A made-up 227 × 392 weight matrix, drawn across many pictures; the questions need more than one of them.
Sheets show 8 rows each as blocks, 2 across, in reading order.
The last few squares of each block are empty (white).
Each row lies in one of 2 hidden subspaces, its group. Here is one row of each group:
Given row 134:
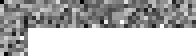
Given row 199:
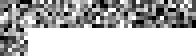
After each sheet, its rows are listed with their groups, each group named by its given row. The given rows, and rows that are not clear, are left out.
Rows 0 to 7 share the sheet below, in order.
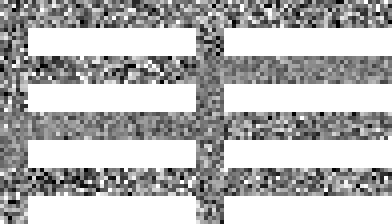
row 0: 134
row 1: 199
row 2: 134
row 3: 134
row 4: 199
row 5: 199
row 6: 199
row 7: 199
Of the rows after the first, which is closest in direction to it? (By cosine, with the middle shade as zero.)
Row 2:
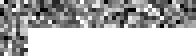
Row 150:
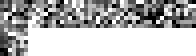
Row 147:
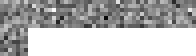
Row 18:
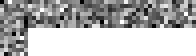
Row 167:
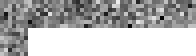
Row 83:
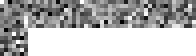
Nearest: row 83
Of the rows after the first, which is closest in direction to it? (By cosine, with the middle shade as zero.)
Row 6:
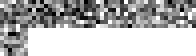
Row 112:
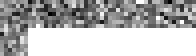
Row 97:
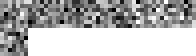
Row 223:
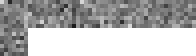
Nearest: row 112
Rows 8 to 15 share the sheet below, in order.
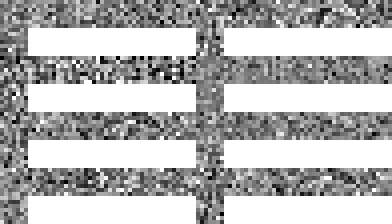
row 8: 199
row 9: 134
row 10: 199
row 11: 199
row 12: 134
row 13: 134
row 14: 199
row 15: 134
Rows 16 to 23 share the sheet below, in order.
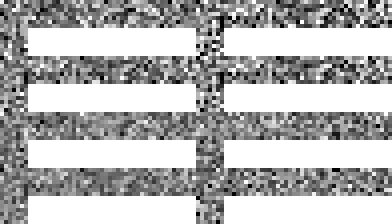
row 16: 134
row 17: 134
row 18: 134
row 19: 134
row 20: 134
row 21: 199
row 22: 134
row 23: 199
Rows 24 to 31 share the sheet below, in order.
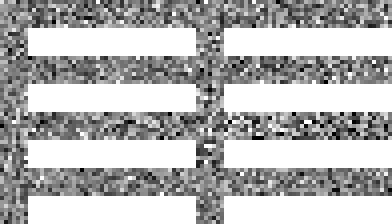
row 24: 199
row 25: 134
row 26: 199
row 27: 199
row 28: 134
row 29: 199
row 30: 134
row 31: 199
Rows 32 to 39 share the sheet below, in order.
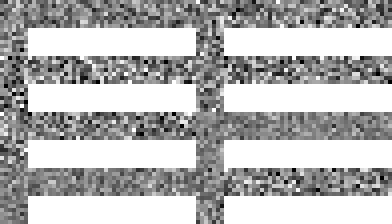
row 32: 134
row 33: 134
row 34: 134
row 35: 199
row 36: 199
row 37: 199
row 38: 199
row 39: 199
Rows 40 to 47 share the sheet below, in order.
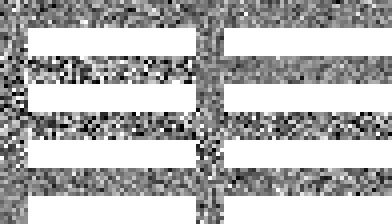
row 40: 134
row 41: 199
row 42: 134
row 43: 134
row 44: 199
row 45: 199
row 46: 199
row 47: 134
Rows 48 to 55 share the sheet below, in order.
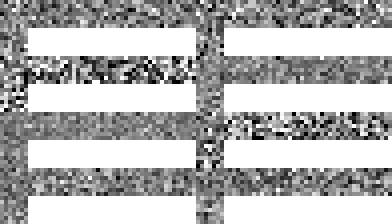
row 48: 134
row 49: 134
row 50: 134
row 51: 134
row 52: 199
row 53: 199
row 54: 199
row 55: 199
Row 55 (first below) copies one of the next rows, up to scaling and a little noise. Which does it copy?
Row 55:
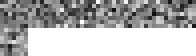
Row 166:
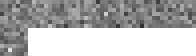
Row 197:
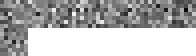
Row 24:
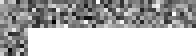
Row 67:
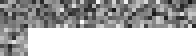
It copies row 67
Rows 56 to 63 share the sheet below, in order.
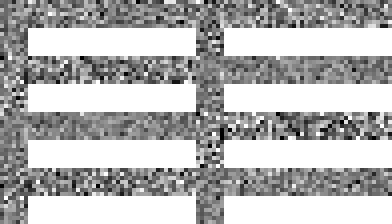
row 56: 199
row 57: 134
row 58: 134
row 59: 134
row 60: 134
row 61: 134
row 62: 199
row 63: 199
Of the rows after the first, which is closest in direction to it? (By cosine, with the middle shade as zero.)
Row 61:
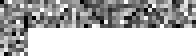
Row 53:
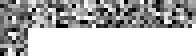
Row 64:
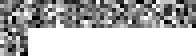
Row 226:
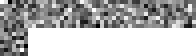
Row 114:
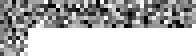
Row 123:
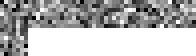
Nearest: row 123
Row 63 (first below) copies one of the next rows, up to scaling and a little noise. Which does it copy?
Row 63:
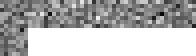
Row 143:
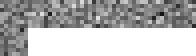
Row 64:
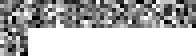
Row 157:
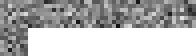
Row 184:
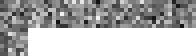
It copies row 143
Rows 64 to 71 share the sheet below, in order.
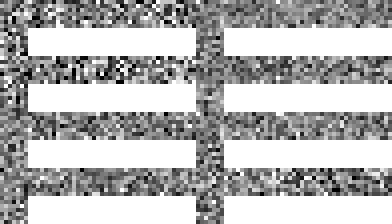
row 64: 199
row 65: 134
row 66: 199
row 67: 199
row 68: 199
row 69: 134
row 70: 134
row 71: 199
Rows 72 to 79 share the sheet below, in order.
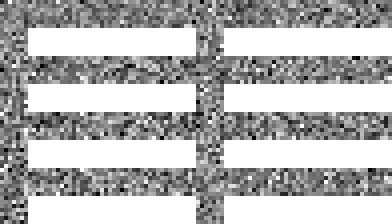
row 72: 134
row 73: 134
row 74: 134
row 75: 199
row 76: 134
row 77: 134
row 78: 134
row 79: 199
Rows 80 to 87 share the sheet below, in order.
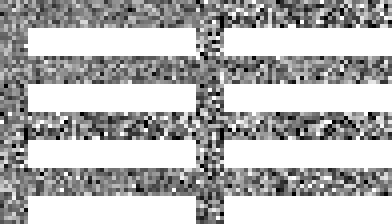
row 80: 134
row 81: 134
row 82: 199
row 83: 134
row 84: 134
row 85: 134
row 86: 199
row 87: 134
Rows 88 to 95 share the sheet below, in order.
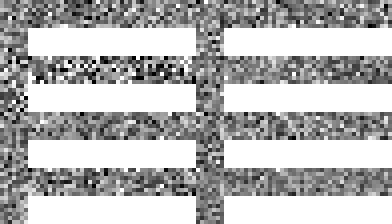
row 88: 199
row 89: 134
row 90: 199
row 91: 199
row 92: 134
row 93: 134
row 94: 199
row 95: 134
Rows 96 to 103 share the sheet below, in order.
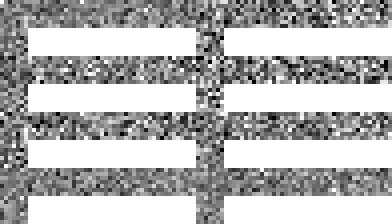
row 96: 134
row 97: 199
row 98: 199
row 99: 134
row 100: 134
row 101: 199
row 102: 199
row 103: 199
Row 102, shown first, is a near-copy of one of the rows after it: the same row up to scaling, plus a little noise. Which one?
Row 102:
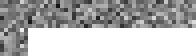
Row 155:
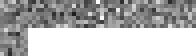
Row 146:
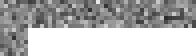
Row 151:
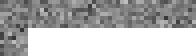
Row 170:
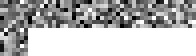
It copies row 170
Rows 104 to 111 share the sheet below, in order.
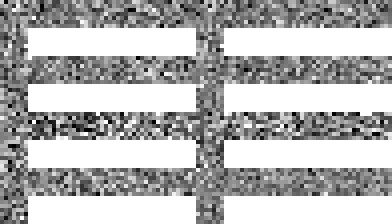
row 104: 134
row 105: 134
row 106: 199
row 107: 199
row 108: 199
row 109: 199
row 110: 134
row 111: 199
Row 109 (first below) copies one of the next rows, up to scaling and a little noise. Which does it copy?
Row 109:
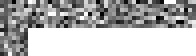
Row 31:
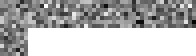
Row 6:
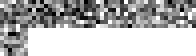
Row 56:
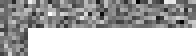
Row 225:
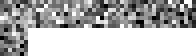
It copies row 56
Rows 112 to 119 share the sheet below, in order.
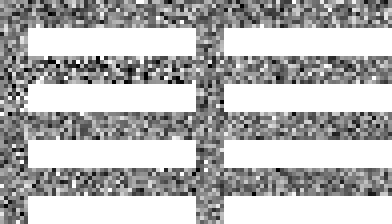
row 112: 199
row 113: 199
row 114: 199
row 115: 134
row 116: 134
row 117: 199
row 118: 199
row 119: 134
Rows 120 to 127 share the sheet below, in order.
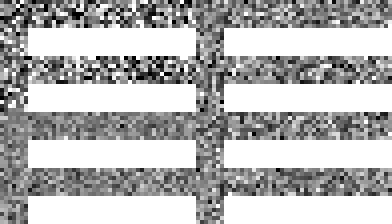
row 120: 199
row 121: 199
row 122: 199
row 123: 134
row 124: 199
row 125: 199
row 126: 199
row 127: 134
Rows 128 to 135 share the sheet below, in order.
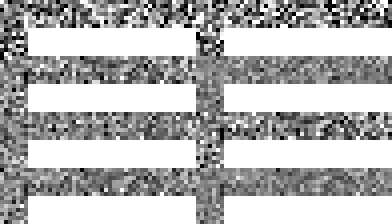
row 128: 134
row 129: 199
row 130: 134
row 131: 199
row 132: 199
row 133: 134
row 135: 134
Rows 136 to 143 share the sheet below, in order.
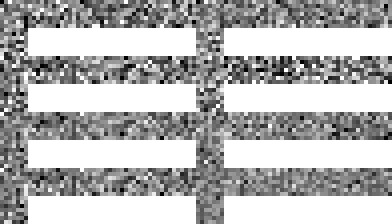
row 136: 134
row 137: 134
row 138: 134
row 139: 199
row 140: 134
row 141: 199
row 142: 134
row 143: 199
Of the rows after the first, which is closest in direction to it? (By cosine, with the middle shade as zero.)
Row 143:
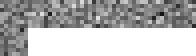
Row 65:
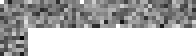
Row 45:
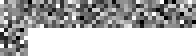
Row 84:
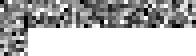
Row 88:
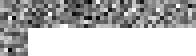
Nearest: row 45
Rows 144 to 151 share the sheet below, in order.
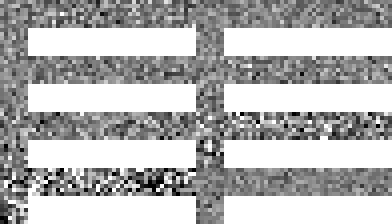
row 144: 199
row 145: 199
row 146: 199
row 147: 199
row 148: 134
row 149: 199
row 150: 199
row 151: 199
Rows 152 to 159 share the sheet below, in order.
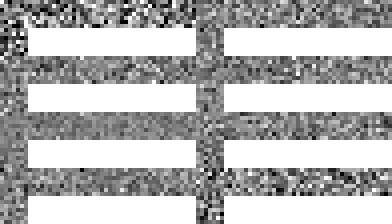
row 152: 134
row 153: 199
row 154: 134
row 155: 199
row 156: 134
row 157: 199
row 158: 134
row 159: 134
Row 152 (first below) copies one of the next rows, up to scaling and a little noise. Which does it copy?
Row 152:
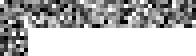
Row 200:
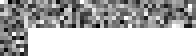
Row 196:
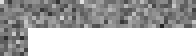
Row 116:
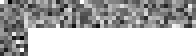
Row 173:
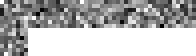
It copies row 196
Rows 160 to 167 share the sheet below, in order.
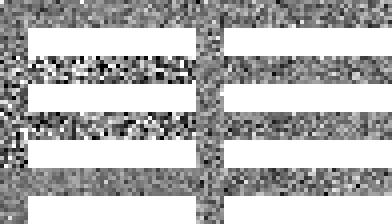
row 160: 134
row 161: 134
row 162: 199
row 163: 199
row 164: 134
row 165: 199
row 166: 199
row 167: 199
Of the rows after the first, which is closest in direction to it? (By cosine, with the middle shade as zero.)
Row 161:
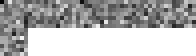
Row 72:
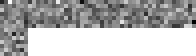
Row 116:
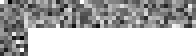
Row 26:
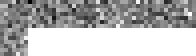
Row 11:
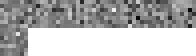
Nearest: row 72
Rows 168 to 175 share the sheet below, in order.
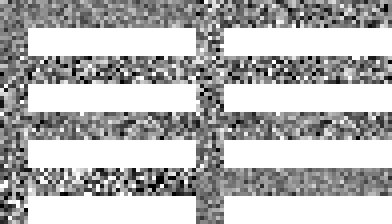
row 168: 134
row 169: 134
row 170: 199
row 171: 199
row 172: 134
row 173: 134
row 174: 199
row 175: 134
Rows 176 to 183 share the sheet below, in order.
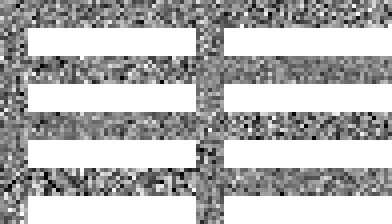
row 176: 199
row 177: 199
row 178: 134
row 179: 134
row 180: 134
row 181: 199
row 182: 199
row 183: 134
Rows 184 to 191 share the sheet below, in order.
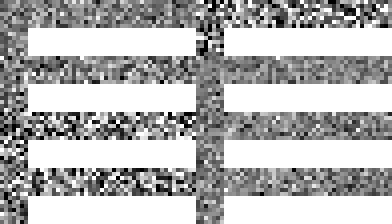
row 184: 199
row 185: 134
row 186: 134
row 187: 134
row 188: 199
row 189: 199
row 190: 199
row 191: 199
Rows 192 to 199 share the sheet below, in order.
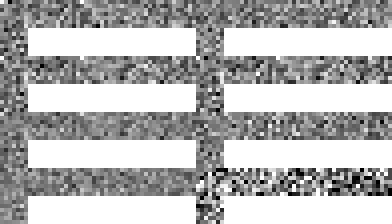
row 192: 134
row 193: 199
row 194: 134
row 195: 134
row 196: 134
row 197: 199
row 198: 134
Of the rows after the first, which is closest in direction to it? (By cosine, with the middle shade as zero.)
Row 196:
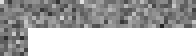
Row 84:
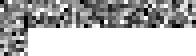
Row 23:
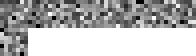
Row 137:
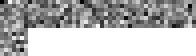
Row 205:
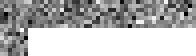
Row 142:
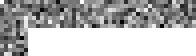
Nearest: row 142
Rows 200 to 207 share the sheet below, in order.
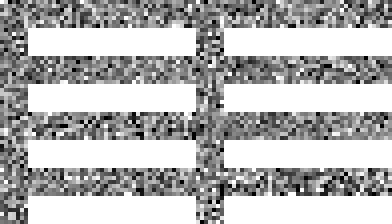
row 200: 134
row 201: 134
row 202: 199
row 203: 134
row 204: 199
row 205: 199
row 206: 199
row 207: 134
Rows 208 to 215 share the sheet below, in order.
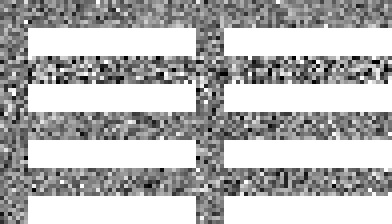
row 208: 199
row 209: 134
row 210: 199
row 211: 199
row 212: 134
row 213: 199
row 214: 199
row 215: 199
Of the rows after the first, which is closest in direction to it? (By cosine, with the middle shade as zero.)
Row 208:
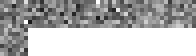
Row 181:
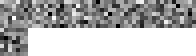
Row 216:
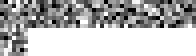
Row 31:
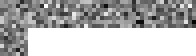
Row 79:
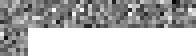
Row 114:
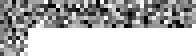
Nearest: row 216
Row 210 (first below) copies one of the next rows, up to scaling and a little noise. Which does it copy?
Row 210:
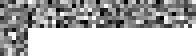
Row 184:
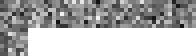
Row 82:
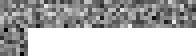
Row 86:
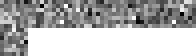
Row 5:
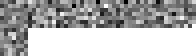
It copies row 5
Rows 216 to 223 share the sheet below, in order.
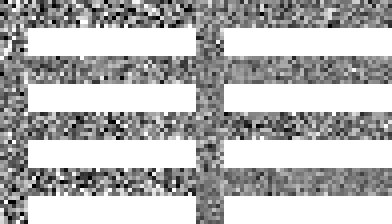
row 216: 134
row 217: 199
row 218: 134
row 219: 199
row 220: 199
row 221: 199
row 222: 199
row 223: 134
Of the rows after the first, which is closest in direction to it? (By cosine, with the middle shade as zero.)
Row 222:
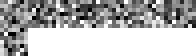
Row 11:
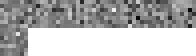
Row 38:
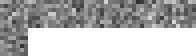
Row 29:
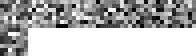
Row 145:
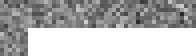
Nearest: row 38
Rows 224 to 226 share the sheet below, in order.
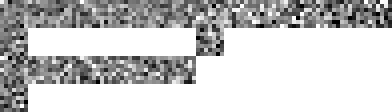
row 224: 134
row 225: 199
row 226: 134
